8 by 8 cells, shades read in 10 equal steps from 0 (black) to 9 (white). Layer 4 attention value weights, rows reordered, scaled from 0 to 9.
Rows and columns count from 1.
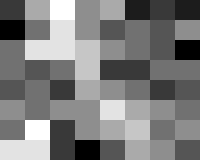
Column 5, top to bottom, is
6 3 5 2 5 8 6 3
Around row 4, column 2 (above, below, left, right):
8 4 4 4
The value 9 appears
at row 1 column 3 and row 7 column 2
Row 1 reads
2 6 9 5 6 1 2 1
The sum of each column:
30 46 40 40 38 34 28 25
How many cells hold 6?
6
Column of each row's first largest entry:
3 3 2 4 4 5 2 1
